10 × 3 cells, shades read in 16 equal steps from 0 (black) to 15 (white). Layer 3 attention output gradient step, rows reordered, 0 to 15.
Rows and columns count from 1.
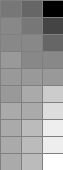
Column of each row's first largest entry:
1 1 1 1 1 3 3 3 3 3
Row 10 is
10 11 15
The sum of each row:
13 19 22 25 27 31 33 35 35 36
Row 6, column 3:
12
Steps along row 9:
up up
